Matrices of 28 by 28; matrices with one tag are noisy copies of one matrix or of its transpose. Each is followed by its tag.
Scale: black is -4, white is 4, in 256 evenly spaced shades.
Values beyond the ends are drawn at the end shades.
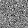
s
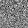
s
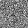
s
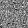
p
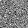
s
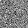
s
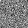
s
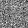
p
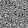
s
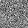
s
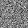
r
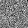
s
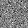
r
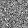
r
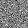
r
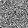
s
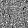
p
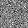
r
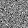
r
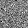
r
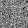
p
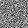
s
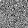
s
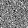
r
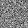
r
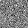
s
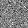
r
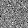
r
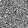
s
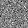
r
